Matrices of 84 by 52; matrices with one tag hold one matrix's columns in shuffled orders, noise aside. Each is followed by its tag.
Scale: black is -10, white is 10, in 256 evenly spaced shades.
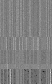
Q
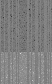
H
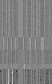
Q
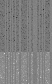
H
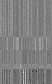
Q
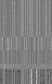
Q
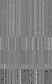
Q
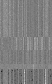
Q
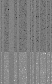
H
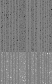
H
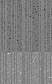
H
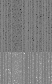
H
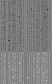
H
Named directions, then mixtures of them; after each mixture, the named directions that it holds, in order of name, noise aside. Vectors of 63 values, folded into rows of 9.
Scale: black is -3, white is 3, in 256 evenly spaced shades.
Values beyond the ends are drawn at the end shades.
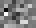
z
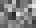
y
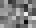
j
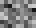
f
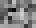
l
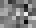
j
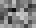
l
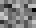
f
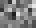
y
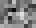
l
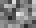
l, y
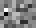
z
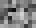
l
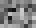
l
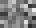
f, j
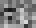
l, z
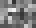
l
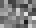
j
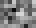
l, y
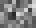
y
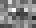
j, l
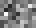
f, z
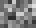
y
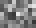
y
